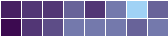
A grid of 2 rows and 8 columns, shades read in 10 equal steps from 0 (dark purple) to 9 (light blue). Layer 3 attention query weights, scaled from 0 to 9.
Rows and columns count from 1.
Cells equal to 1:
1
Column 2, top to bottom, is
2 2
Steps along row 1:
up same up down up up down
